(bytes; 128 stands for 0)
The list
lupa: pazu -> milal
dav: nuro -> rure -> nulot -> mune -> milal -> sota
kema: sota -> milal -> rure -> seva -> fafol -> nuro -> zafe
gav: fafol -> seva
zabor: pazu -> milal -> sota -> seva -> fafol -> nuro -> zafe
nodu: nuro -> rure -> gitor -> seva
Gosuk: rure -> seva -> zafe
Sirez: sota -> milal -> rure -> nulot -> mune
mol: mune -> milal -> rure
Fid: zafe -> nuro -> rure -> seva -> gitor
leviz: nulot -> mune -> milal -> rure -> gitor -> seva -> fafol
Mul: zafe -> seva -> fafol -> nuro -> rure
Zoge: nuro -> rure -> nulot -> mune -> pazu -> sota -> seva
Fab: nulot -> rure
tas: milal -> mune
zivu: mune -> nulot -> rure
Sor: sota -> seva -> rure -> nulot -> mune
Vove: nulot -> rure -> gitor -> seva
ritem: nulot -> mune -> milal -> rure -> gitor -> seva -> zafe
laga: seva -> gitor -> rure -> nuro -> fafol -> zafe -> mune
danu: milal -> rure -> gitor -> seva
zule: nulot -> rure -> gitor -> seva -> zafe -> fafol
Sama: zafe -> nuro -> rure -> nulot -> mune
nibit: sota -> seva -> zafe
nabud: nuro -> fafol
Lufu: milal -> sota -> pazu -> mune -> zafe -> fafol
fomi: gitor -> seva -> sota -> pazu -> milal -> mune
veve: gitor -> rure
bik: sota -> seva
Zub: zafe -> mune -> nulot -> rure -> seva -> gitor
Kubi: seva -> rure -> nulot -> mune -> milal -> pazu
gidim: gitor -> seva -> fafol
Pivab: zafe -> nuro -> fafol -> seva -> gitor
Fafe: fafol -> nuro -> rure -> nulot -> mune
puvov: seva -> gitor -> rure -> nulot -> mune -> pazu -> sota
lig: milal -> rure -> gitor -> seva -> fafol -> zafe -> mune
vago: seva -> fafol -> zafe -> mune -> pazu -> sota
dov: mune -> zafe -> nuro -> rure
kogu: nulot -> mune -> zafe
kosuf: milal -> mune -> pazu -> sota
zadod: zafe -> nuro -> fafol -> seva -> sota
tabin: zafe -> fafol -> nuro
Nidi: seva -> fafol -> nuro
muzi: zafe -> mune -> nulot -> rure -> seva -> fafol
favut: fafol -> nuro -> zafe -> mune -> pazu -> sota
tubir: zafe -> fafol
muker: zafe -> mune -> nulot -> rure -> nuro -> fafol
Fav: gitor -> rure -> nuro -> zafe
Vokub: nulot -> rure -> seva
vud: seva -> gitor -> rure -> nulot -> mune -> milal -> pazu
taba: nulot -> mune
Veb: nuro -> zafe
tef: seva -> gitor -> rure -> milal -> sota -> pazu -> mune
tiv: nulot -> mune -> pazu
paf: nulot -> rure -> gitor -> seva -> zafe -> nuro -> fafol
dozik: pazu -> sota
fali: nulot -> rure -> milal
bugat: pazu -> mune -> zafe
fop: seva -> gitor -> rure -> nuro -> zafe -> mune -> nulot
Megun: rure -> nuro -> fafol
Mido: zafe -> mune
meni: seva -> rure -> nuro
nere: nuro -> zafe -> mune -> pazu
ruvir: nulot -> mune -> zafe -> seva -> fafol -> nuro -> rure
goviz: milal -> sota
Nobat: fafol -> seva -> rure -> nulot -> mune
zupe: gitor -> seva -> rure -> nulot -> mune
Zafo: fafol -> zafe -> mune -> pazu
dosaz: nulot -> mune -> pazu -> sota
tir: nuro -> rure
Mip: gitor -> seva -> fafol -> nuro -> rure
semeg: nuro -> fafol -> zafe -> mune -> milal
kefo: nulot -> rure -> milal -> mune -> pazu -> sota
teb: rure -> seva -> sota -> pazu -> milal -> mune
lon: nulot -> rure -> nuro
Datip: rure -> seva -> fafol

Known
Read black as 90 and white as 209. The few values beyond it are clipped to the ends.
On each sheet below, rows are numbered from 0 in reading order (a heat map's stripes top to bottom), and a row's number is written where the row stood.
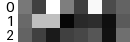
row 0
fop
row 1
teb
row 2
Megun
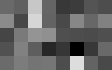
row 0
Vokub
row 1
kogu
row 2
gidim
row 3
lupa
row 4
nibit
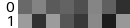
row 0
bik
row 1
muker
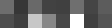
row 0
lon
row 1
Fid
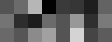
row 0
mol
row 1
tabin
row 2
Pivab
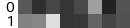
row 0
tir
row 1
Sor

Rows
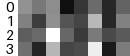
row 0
dav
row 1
nere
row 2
zupe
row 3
dov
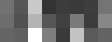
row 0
zivu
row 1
bugat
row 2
Zub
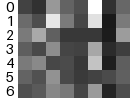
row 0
Fav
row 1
laga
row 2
Lufu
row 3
meni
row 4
kema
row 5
Fab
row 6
Mip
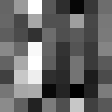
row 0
leviz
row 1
Mido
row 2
tubir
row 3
muzi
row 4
puvov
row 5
tef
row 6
kefo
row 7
zadod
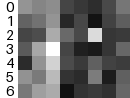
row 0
dosaz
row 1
tas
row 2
nodu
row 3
vud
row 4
danu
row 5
Zoge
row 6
Sirez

